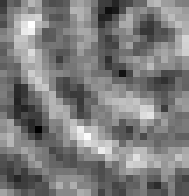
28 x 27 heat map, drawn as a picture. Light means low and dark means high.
Mirror symmetry: none. Histogram: bell-shaped. Average level on the scale: 50%. Rings: centred on the top right. Slope: none. Odd rows or columns: none.
